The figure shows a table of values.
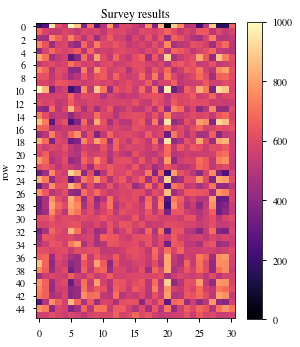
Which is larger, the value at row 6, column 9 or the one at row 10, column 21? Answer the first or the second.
the first
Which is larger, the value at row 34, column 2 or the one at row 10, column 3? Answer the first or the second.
the first
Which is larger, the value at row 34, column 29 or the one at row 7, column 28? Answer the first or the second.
the second
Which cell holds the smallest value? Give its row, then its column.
0, 20
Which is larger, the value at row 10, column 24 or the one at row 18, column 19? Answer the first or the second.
the first
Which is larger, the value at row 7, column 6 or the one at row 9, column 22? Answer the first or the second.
the second
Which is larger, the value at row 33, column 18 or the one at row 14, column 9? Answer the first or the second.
the second
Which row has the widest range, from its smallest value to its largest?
0
